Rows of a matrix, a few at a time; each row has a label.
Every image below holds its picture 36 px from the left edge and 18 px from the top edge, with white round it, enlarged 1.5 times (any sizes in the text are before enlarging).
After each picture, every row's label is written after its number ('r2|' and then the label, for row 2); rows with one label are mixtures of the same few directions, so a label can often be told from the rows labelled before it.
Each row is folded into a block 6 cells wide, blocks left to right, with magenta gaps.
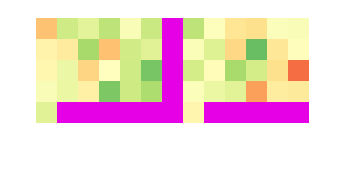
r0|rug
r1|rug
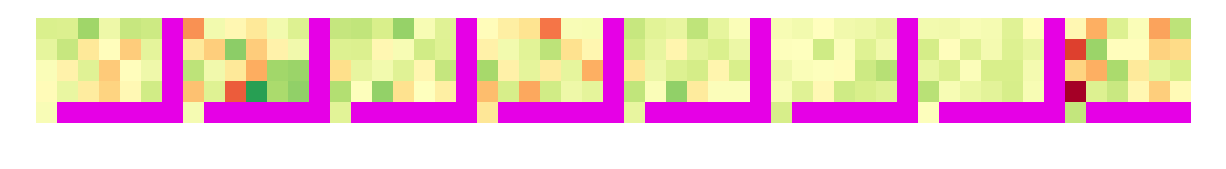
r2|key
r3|rug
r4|rug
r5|rug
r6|rug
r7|rug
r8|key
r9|key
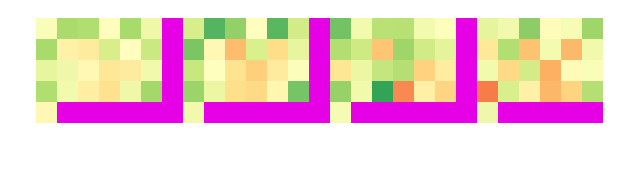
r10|key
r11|key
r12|rug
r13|key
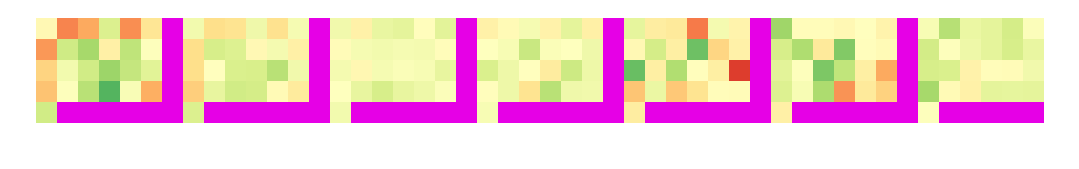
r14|key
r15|key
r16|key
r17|rug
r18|rug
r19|rug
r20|key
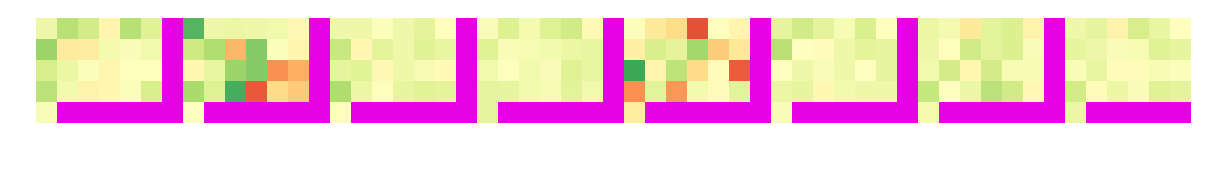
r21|key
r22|rug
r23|key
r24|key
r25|rug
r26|key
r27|key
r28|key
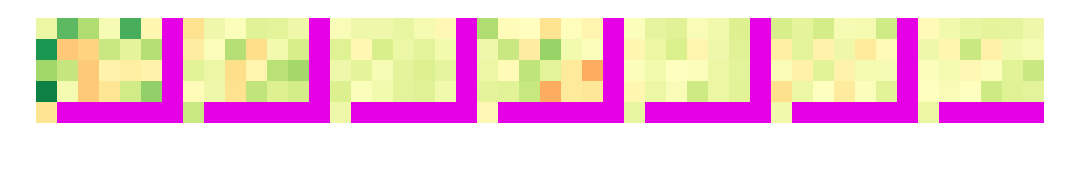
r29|key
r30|rug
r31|key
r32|rug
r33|rug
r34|key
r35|rug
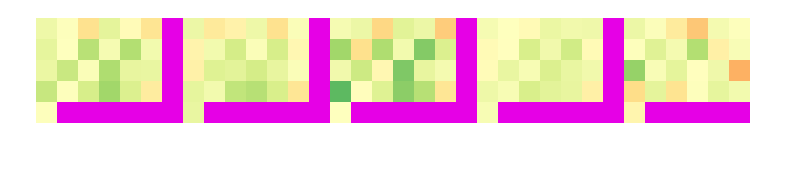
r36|key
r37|key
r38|key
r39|key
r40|rug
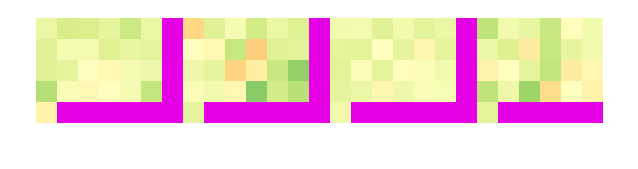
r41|key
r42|rug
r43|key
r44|rug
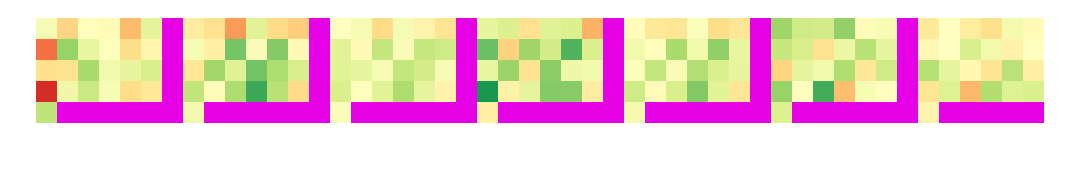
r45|key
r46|key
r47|key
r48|key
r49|key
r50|rug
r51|rug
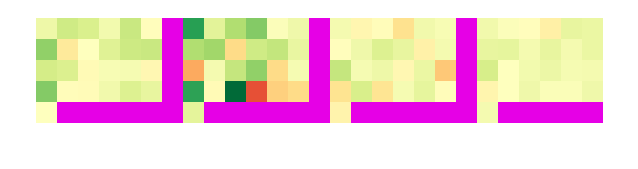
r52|key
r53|rug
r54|rug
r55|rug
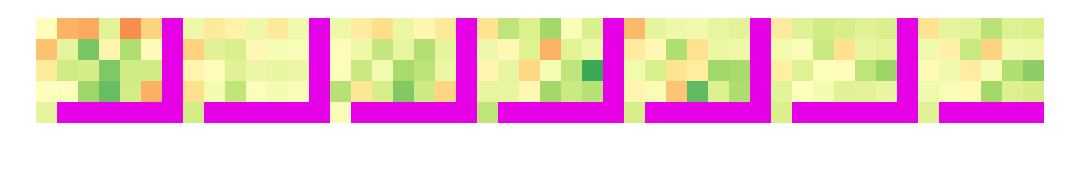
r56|key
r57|key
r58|key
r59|rug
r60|rug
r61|rug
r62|rug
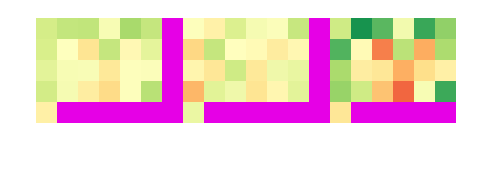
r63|key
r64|key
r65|key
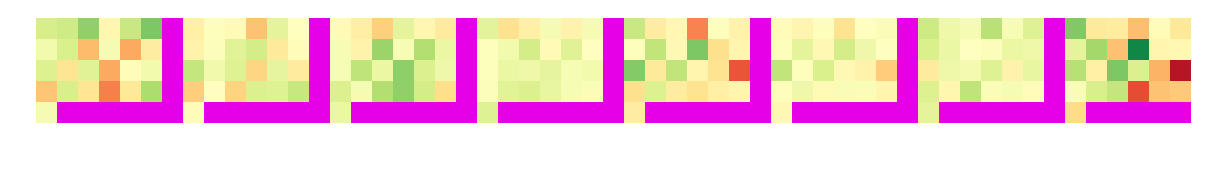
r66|key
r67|rug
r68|key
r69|key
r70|rug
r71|rug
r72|rug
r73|rug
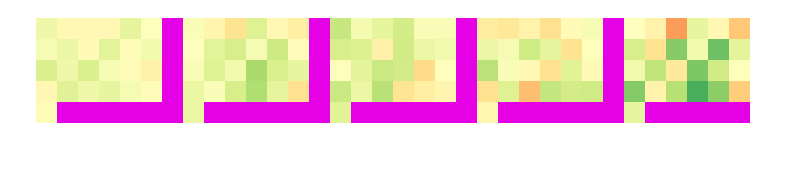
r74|rug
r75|key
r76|rug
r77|rug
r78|key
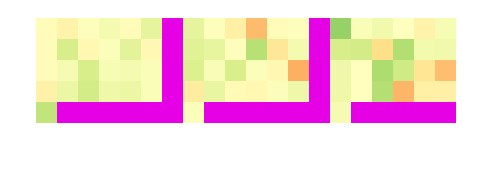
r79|key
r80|rug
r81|rug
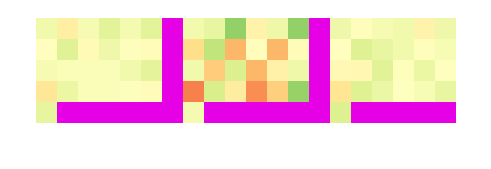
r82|key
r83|key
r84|key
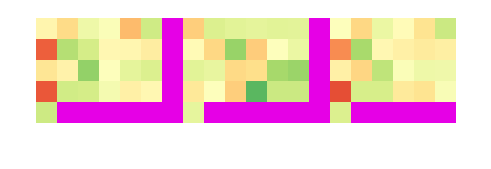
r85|key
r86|rug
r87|key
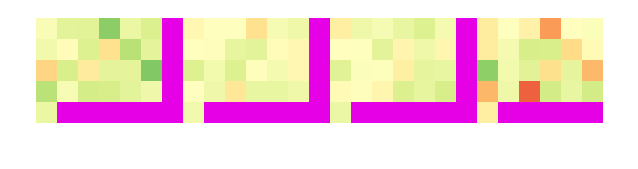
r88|rug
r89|rug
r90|rug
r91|rug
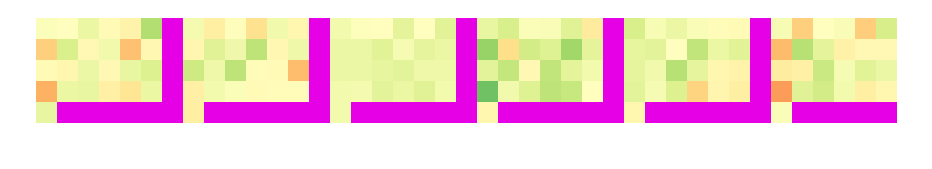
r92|key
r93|rug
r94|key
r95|key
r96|rug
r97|key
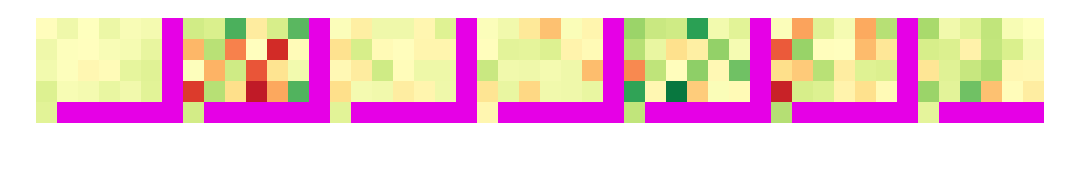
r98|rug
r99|key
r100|key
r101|rug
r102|rug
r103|key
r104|rug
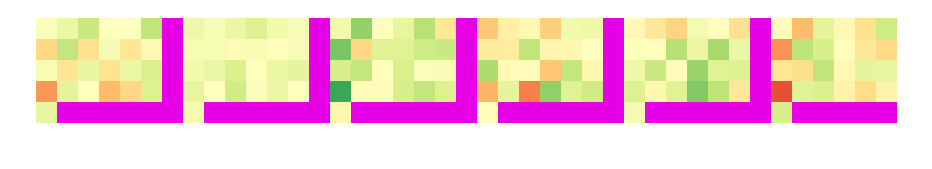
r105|key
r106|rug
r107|key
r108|rug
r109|key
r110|key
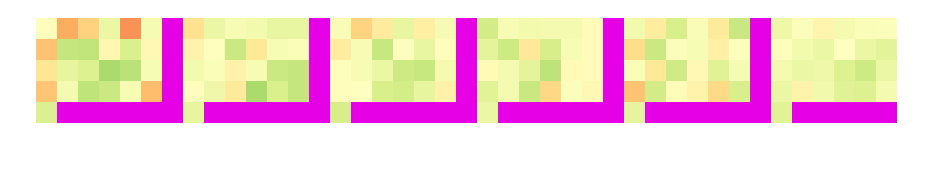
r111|key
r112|rug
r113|key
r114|rug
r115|key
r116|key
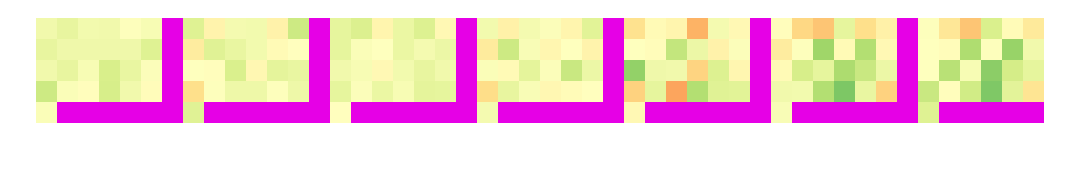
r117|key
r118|key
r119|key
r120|key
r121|rug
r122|key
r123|key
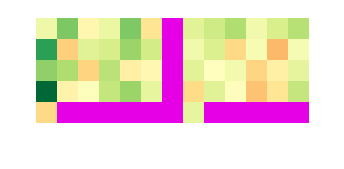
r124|key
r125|key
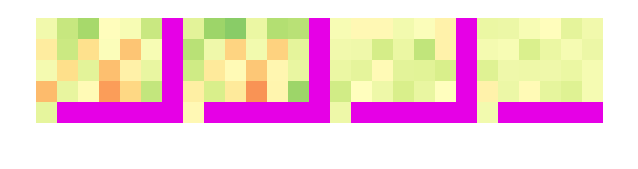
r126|key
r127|key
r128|key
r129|rug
